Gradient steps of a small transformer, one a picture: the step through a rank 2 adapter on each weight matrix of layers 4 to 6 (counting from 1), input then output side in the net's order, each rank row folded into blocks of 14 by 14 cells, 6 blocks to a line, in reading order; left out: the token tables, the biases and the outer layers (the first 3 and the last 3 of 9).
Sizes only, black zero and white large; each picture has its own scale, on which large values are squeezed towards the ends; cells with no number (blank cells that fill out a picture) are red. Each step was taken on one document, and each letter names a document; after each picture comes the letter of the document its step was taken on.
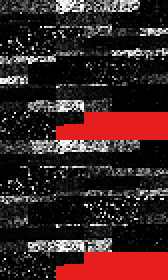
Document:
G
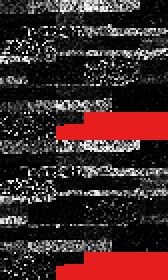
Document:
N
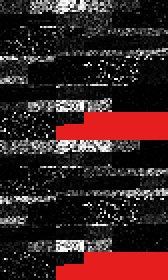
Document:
G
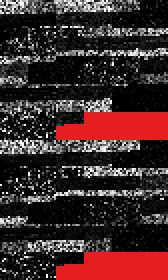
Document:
N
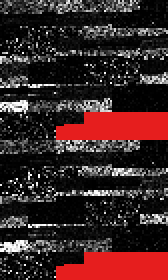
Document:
N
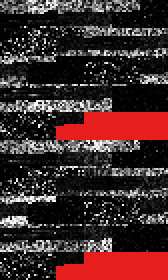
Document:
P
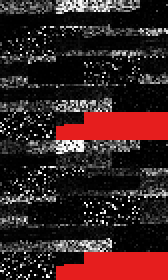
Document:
P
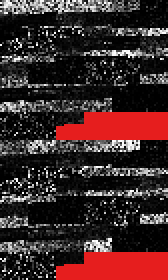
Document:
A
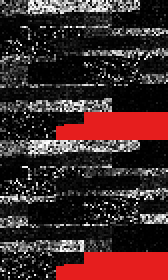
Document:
G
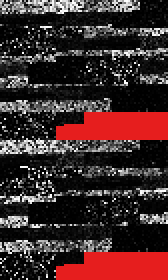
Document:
A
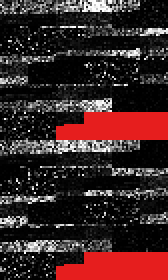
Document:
G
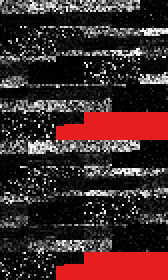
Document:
P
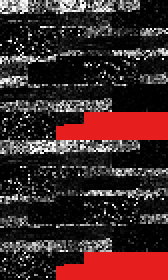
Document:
G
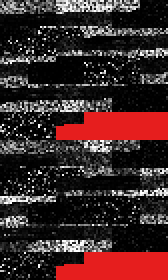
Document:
P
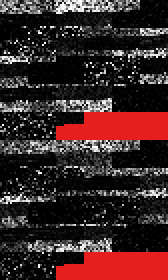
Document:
P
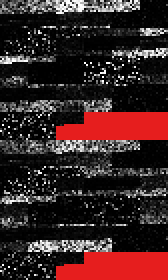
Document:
P
